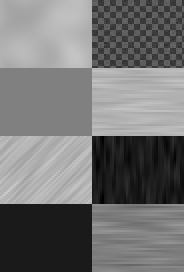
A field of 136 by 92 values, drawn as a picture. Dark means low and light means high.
The table splits into 4 rows of 2 panels. Panel 1,1: high, smooth, faint in contrast. Panel 1,2: low, checkered. Panel 2,1: middling, flat. Panel 2,2: high, streaked across, faint in contrast. Panel 3,1: high, slanting up to the right, faint in contrast. Panel 3,2: very low, streaked downward, faint in contrast. Panel 4,1: very low, flat. Panel 4,2: middling, streaked across, faint in contrast.
